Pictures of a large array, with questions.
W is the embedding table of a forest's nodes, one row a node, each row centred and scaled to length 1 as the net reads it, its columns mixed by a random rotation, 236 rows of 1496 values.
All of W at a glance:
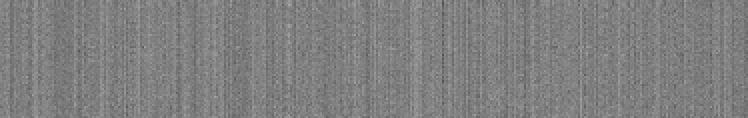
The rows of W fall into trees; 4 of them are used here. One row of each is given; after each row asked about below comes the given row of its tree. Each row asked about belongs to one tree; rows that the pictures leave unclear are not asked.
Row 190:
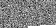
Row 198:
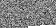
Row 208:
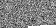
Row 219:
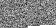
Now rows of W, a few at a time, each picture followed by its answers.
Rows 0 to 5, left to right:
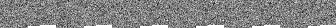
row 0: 219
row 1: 190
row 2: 219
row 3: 219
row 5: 219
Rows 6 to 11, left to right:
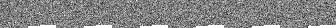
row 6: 190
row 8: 219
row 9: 219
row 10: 219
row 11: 219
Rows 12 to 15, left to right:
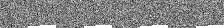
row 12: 190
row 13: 219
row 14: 219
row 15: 198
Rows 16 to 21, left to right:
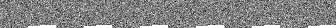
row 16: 190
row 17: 208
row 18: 190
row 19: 198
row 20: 208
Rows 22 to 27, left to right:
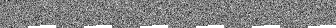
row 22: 190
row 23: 208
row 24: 198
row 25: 219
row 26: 208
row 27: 219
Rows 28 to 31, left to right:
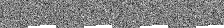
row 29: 198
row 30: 190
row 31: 198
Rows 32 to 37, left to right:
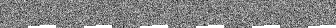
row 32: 219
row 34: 190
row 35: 190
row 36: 208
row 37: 198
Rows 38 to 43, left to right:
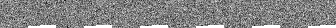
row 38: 219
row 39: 190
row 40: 219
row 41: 198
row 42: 208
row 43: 208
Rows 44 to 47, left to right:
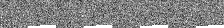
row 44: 190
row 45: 190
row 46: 208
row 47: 208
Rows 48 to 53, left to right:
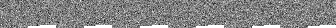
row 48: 190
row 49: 219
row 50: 219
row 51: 219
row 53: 219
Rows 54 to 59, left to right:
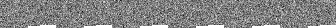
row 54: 219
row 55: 208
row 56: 190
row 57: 208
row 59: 190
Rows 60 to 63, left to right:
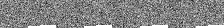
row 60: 219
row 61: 198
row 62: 190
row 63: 190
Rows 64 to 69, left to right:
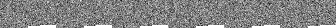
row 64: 208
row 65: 219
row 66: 190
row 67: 208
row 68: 219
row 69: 190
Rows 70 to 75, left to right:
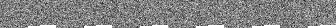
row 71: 219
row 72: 208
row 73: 208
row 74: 219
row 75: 190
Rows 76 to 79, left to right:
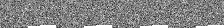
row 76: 208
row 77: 208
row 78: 208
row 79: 219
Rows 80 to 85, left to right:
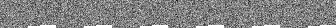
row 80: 219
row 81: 208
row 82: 219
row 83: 190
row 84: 190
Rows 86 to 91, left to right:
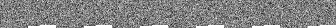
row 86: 219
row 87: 219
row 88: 208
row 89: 208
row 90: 219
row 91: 190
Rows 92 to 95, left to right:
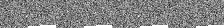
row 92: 190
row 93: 190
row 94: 190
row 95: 190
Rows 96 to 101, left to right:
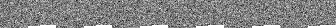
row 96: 190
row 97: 219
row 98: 198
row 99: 198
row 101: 208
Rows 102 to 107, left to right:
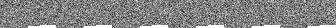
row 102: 219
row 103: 208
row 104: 219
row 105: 190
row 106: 190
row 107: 219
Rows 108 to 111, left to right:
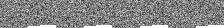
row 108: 219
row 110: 219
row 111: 219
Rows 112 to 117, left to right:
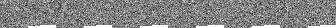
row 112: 198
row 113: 208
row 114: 219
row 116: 219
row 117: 208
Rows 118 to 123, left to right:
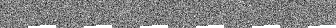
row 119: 190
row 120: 219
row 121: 190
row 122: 219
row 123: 190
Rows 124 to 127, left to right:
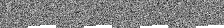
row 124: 208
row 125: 219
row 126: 219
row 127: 190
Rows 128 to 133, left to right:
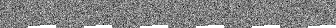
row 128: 208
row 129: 219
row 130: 190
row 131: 208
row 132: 208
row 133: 198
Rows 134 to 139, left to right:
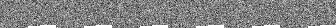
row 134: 219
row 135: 219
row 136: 208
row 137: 190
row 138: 219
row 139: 198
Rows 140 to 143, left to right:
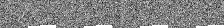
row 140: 208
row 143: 219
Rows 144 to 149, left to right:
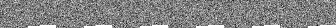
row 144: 219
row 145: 219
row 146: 190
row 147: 208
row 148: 190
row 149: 190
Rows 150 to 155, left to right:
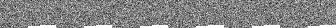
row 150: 208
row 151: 208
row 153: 190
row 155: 219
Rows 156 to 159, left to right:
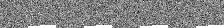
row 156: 190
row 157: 219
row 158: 208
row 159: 190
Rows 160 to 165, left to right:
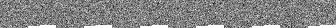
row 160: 219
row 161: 198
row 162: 219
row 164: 219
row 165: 190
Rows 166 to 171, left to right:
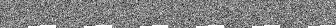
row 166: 219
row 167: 219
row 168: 219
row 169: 208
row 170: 208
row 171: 208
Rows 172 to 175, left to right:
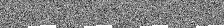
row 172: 208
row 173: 190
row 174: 208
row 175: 219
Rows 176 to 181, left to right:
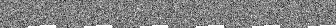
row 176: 219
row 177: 190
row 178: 208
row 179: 208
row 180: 198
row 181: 190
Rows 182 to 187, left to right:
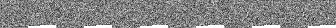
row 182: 198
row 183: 208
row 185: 198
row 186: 208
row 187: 208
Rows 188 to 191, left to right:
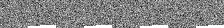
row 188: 190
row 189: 219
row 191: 208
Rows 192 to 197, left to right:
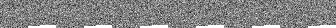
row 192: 219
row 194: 190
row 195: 219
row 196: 219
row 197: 208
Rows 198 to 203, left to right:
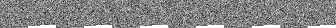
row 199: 198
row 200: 198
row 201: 190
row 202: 219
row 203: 208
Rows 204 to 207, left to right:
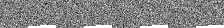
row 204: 219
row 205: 190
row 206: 190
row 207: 198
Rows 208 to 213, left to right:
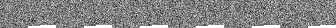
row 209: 219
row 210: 190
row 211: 190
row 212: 208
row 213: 208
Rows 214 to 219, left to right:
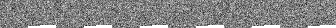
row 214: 208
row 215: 208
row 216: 208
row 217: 198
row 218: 208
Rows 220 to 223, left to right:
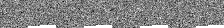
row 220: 219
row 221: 198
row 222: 208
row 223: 190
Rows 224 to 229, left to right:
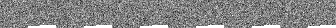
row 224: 219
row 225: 190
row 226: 208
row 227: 198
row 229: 208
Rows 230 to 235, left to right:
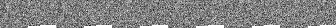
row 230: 208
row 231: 208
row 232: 219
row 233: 208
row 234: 219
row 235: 219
